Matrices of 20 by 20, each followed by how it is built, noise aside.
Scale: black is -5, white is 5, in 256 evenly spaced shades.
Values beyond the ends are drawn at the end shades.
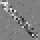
banded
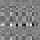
low rank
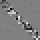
banded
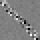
banded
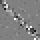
banded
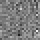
low rank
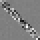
banded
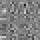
low rank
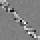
banded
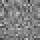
low rank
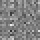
low rank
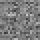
low rank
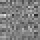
low rank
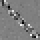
banded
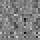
low rank
